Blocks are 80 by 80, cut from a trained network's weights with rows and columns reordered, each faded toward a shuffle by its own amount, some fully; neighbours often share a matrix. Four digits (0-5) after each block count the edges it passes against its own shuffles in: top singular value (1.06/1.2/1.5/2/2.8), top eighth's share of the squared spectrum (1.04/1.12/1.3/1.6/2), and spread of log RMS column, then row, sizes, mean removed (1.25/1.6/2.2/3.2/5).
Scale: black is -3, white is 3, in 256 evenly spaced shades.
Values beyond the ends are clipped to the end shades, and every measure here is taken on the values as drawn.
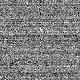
3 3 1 1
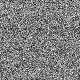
0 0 0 0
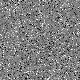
2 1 0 0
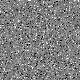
1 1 0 1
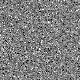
2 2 1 0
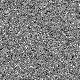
0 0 0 0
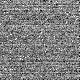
3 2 1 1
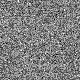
0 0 0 0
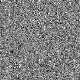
2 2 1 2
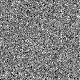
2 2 0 1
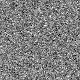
0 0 0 0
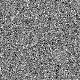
1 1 0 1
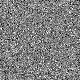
0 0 0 0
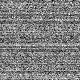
4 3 0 1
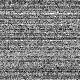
4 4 0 2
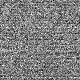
2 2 0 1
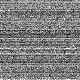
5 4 1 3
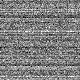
4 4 0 2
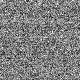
1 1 0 0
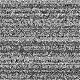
4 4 0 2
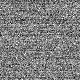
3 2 0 0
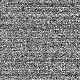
3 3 1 0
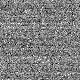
2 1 0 0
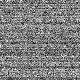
4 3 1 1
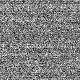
3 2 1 0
